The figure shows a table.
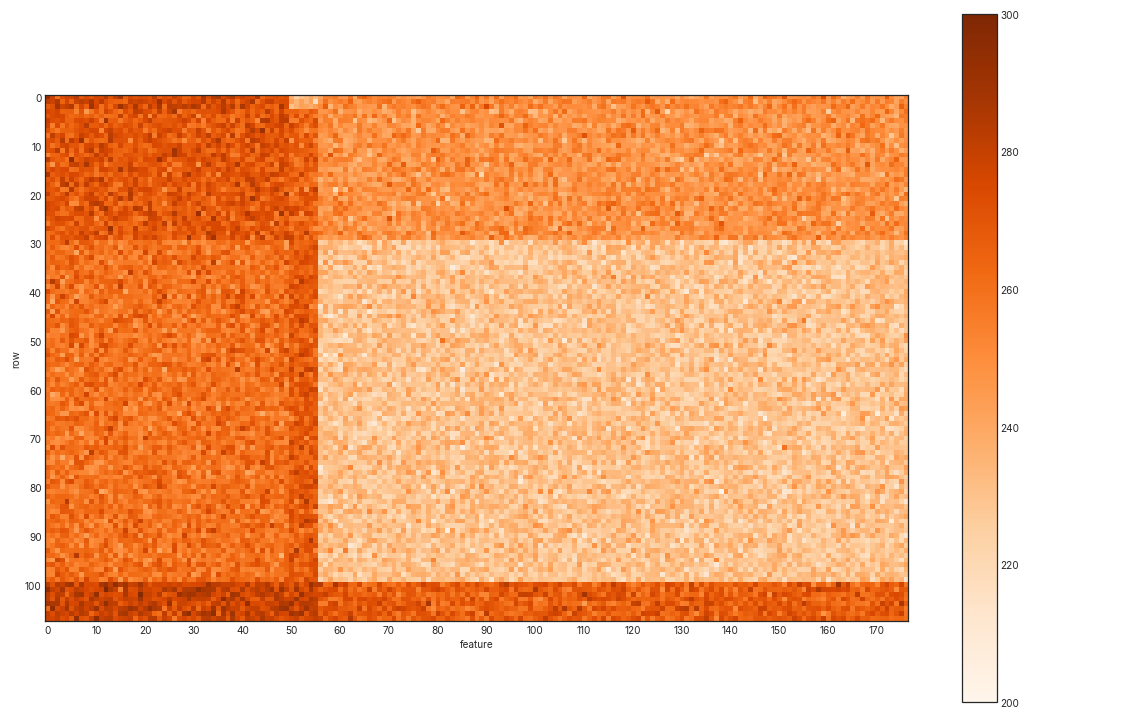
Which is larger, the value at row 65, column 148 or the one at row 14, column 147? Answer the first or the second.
the second
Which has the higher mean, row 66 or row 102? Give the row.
102
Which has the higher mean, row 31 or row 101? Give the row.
101
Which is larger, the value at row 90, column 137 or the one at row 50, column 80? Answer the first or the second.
the first
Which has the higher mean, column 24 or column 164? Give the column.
24
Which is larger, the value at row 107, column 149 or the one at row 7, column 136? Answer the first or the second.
the first
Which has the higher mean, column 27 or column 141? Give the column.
27
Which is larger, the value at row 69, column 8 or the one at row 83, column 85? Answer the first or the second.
the first
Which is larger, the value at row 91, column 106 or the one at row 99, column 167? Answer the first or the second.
the second
